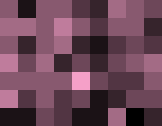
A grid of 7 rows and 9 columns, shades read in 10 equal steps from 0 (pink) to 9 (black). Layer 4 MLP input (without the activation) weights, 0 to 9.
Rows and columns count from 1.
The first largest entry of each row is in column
2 9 6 4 7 6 8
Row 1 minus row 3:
0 1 0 1 -1 -1 -3 -1 -1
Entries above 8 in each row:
0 0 0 0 0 0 1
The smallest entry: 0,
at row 5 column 5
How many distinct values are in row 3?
6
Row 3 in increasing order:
3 4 4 5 6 6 7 7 8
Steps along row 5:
same same same down up up same down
